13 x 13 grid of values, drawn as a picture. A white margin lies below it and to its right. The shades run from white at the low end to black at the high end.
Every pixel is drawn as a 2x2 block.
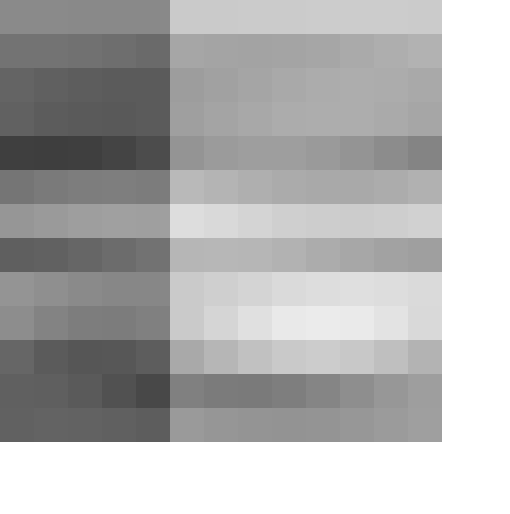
On average the colour sits 40% of the way up the scale. A vertical seam about 40% of the way across splits the table, and the left part is higher. The grain runs across in streaks.
